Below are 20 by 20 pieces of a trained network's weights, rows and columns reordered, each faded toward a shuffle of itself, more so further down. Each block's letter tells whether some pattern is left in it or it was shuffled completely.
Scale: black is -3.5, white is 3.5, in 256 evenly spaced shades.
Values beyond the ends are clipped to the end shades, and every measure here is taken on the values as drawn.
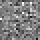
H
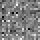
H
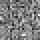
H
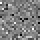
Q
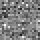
H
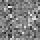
H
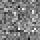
H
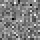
Q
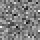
Q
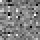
H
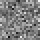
H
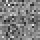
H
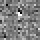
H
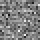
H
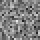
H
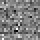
H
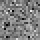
Q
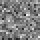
Q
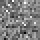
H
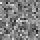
H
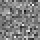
H
